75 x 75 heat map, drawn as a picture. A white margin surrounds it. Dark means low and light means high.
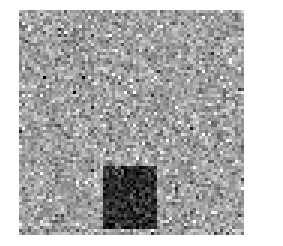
Stripes: none. Odd patch: lower, in the bottom middle. Ninth with the lowest average: bottom middle. Histogram: skewed, a long tail of low values.
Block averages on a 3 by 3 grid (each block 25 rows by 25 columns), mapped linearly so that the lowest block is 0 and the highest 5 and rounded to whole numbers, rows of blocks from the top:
5 5 5
5 5 5
5 0 5
